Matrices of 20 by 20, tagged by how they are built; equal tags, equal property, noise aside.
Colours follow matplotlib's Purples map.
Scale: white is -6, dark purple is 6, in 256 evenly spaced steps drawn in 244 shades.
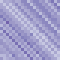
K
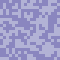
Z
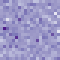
Z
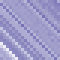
K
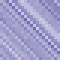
K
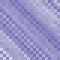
K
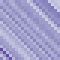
K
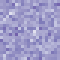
Z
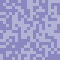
Z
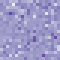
Z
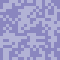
Z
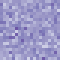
Z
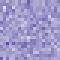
Z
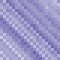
K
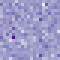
Z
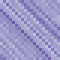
K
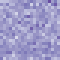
Z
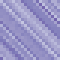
K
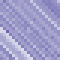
K
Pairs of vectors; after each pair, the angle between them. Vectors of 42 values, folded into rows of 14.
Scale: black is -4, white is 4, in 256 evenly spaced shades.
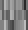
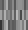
partly aligned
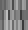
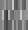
nearly opposite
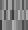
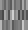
nearly opposite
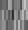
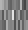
nearly opposite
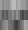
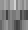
nearly parallel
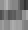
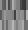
partly aligned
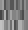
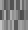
nearly parallel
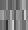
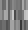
partly aligned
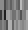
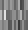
nearly opposite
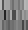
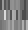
nearly opposite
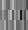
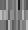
orthogonal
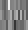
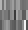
orthogonal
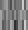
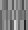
nearly opposite
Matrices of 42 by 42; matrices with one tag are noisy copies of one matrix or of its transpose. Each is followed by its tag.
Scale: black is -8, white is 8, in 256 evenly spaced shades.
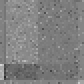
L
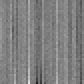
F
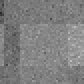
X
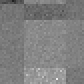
X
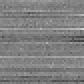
F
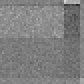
L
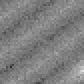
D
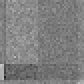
L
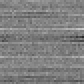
F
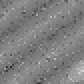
D
